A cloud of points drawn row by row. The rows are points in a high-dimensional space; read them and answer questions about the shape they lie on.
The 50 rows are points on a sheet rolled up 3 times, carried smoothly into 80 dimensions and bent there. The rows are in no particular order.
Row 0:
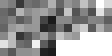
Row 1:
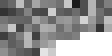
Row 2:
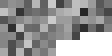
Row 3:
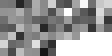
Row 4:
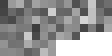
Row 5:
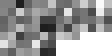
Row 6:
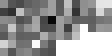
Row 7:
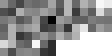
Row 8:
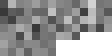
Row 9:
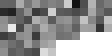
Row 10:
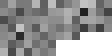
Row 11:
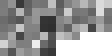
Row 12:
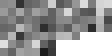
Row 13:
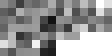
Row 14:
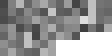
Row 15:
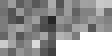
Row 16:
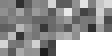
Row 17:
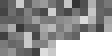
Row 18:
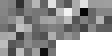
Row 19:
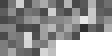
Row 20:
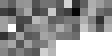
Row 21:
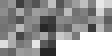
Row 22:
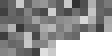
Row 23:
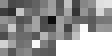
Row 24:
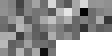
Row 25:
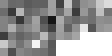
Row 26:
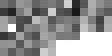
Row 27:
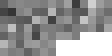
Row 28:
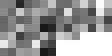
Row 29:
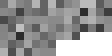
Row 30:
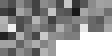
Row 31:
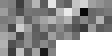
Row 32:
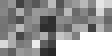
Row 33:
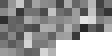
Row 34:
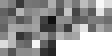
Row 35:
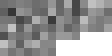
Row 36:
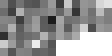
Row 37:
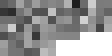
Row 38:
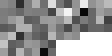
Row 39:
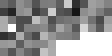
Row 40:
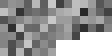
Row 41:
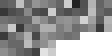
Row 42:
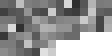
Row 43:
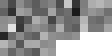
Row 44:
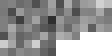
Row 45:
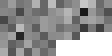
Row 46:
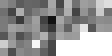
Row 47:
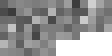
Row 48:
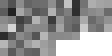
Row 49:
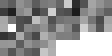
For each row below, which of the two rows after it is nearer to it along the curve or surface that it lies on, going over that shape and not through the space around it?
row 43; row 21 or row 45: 21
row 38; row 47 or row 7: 7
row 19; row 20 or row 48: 20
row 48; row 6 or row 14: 14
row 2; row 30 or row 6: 30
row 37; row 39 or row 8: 8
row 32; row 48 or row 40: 48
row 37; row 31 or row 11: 11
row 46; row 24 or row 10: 24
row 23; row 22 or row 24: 22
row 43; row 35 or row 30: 35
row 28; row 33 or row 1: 1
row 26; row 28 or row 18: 28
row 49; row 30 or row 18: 30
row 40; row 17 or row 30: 17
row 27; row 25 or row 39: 25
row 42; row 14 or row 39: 39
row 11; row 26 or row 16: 16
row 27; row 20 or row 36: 36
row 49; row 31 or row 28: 28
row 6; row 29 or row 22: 22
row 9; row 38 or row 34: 34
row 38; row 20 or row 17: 17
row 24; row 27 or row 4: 4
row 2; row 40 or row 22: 40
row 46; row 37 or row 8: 37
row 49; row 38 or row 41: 41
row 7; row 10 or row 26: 26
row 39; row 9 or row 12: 9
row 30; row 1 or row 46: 1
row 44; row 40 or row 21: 21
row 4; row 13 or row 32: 32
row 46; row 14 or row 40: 14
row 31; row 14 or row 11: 11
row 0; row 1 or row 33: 1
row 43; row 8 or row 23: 8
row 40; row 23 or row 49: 49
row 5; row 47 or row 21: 21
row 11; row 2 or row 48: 48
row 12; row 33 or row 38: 38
